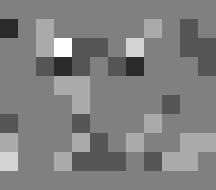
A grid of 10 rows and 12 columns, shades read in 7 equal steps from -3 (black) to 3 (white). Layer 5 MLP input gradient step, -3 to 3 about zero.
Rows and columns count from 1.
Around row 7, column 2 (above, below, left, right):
0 0 -1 0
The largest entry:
3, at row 3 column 4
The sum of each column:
0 0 1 3 -1 -3 -2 1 1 0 0 -1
